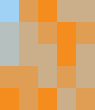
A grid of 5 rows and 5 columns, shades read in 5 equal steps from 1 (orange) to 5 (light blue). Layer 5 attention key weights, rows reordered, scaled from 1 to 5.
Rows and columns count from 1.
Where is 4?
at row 2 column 1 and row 3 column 1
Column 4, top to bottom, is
3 1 1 2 3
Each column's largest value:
5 3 3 3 3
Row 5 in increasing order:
1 1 2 2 3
